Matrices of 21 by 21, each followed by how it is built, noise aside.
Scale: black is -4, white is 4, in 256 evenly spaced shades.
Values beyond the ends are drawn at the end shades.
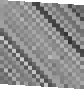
Toeplitz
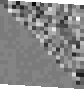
upper triangular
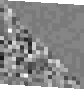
lower triangular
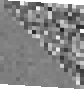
upper triangular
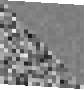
lower triangular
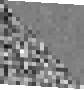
lower triangular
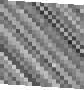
Toeplitz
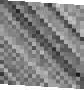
Toeplitz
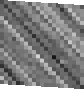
Toeplitz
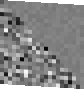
lower triangular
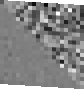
upper triangular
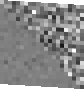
upper triangular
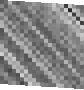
Toeplitz
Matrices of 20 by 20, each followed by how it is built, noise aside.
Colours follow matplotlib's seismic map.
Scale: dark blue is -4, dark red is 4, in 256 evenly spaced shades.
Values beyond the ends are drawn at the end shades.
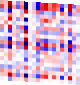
low rank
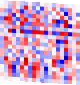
low rank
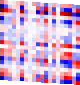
low rank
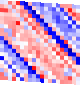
Toeplitz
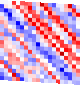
Toeplitz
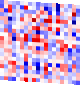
low rank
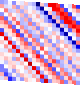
Toeplitz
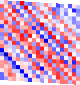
Toeplitz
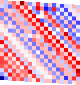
Toeplitz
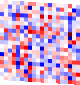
low rank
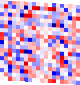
low rank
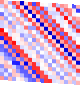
Toeplitz
